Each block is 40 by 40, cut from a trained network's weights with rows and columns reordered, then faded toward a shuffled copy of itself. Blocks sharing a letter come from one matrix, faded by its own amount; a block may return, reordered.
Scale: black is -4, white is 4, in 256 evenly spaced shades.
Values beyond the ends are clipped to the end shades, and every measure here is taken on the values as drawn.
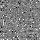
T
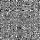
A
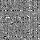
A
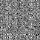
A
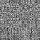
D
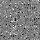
T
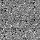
T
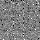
T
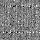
A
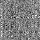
A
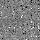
T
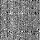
A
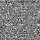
T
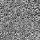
D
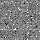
T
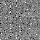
T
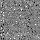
T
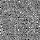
T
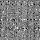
A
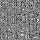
A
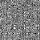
A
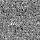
T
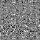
A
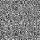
D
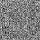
D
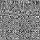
D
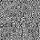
D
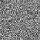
D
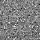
T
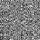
D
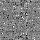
T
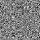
D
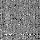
A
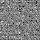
T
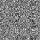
D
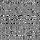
A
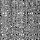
A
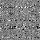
A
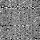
A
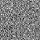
D
